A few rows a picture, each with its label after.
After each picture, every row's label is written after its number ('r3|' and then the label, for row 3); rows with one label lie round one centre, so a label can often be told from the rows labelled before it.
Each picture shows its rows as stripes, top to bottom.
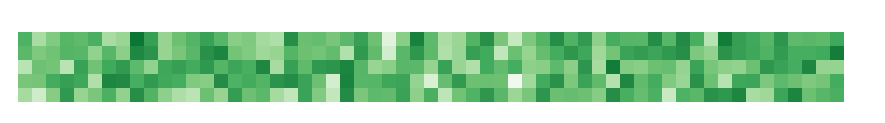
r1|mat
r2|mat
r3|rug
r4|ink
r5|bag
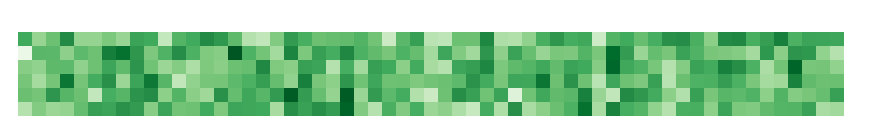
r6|mat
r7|rug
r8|bag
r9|bag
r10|ink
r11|rug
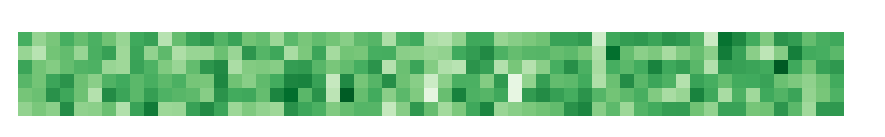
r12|mat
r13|bag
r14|mat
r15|ink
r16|ink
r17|mat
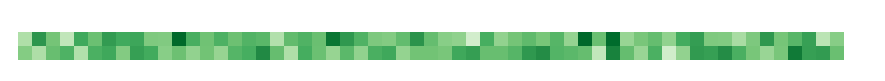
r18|rug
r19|bag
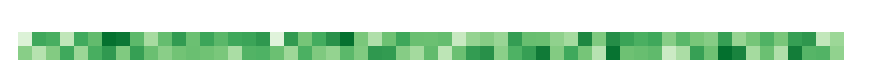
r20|rug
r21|bag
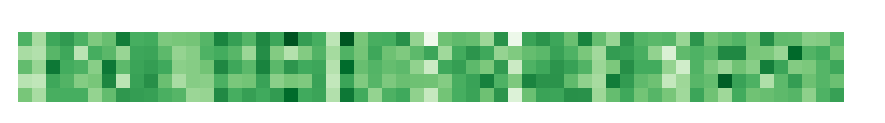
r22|ink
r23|bag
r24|ink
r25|bag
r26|ink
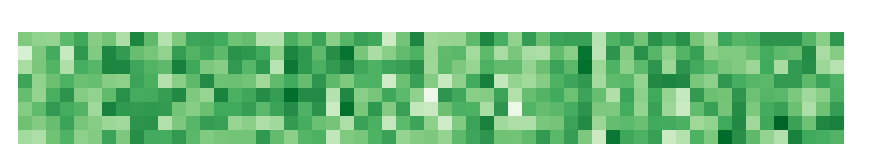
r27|mat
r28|rug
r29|rug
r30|mat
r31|ink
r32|ink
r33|mat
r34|bag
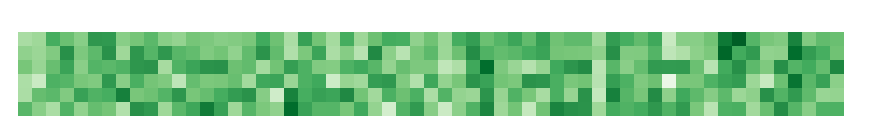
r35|bag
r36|bag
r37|mat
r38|bag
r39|rug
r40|mat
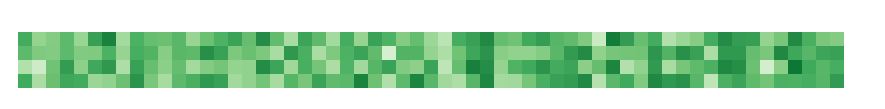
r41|bag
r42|mat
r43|bag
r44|mat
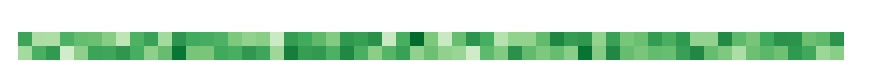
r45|mat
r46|rug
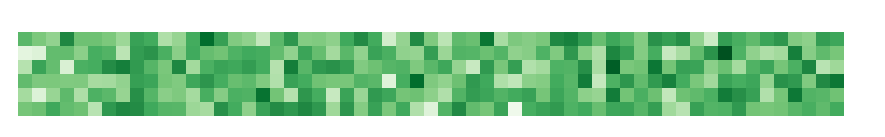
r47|mat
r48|bag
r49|rug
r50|mat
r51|bag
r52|ink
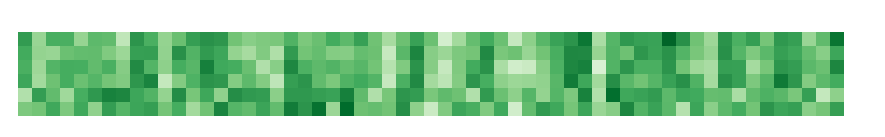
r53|mat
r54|mat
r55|mat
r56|mat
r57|rug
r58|ink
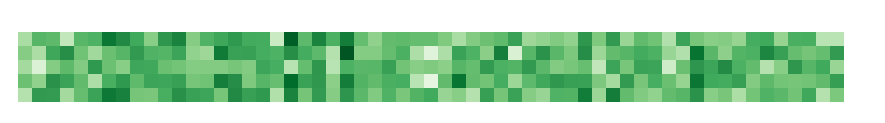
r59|rug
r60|ink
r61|bag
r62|ink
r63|rug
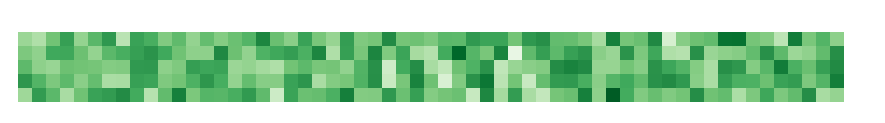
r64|bag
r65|ink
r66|mat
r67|mat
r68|rug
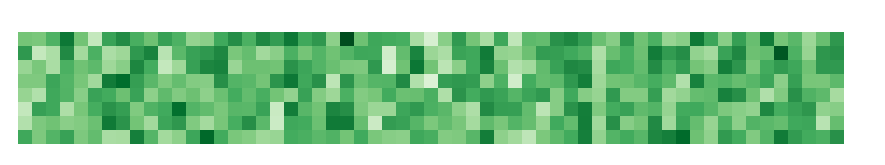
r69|ink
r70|mat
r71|mat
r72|ink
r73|bag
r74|rug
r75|rug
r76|mat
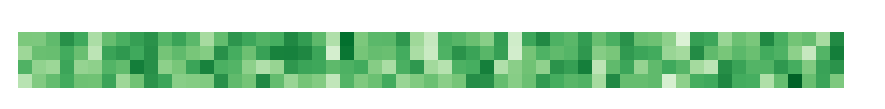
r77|ink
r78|ink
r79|mat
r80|bag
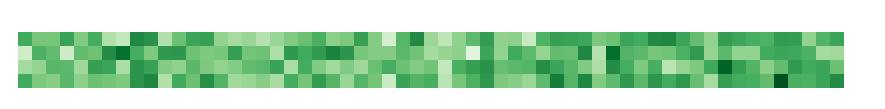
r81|mat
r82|rug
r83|bag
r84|mat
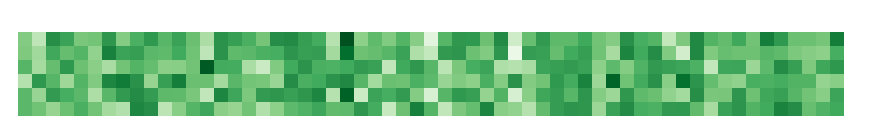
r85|ink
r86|ink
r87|mat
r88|rug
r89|ink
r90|mat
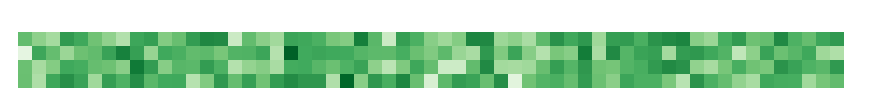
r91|mat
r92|rug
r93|mat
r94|ink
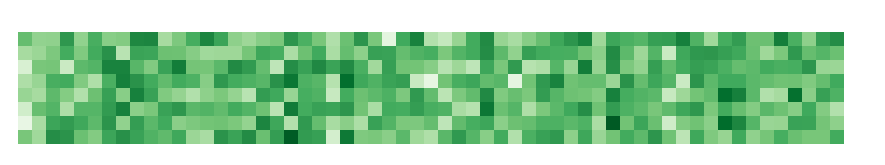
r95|mat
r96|bag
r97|rug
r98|ink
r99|bag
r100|rug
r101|bag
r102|ink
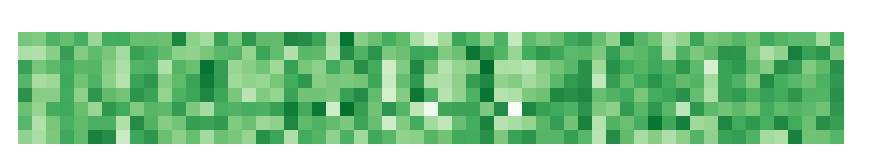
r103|ink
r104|bag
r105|mat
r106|mat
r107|mat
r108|ink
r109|mat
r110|bag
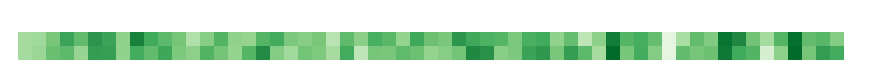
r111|bag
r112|bag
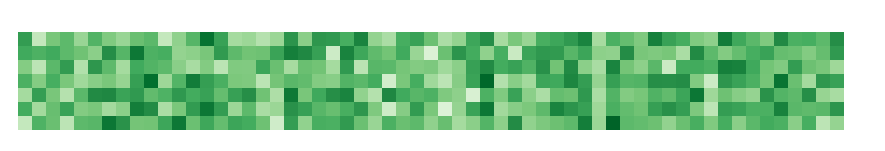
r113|mat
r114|ink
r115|bag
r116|mat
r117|rug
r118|mat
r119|rug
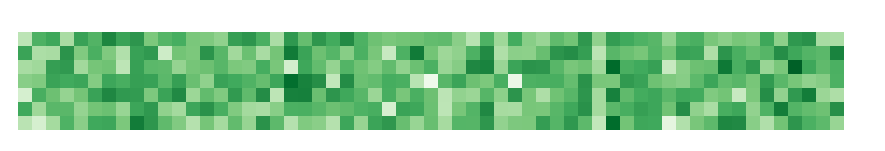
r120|rug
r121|mat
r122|bag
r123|ink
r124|rug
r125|mat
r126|bag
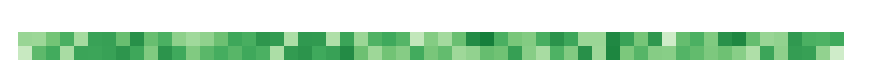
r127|bag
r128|rug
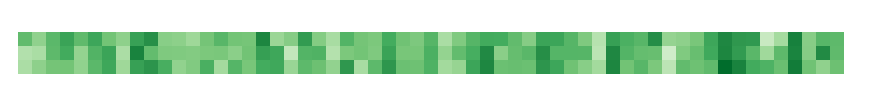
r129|bag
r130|bag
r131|bag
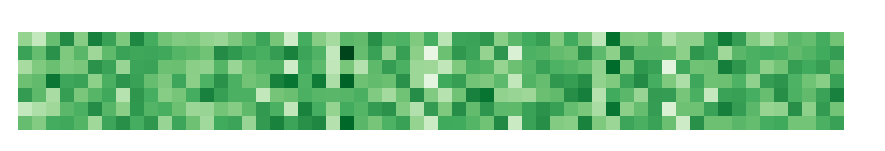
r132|bag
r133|ink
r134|bag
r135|ink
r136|mat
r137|bag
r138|ink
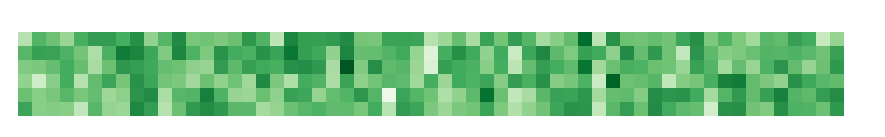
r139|rug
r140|ink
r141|ink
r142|bag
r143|mat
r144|mat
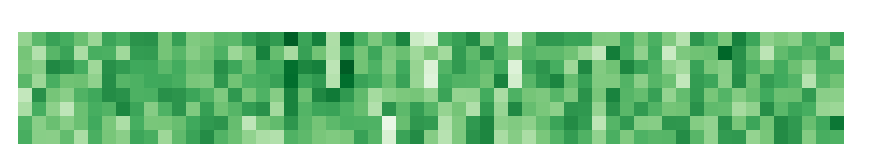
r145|ink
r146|bag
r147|ink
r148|ink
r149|rug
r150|rug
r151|mat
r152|mat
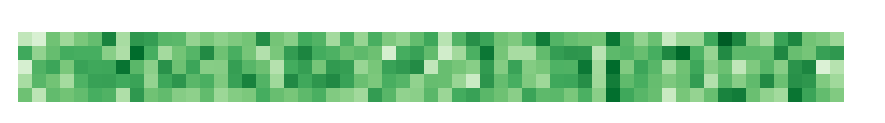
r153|bag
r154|mat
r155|rug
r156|rug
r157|bag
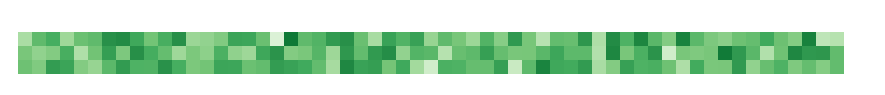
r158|rug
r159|bag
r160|ink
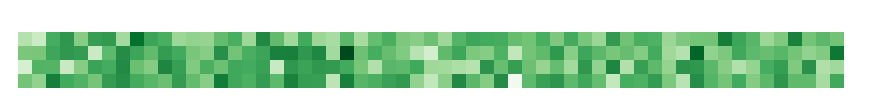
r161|bag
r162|ink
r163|rug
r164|ink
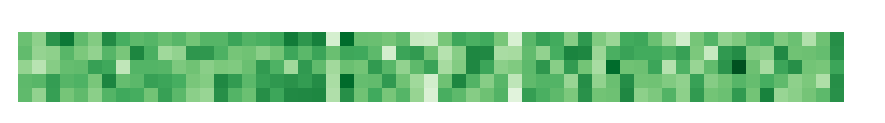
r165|ink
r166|mat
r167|bag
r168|ink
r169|ink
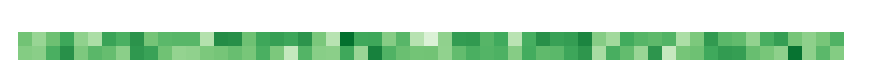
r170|ink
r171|bag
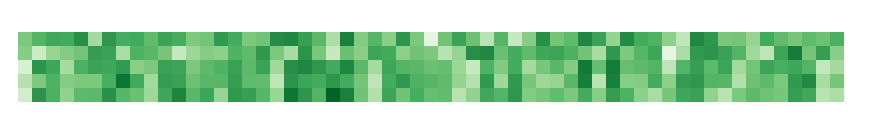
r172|ink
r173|bag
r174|rug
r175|rug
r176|rug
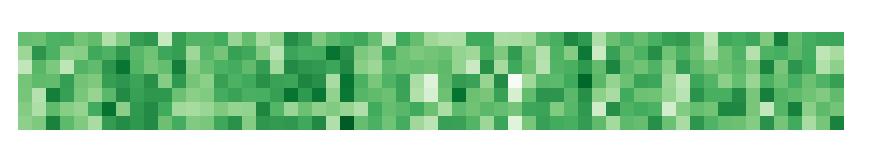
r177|mat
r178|rug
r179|rug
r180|ink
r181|ink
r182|bag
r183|ink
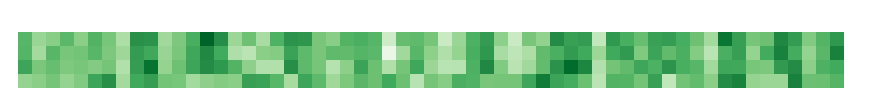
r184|mat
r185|mat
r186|mat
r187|bag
